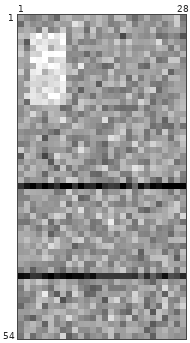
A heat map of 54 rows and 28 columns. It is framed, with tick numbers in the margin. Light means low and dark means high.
Odd lines: rows 29 and 44. Ninth with the lowest average: top left. Odd patch: lower, in the top left.
